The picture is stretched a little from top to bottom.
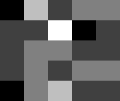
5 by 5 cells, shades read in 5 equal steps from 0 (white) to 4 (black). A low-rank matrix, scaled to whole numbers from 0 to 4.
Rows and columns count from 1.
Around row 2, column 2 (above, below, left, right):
1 2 3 0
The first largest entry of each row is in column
1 4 1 1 1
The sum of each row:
12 13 13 12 13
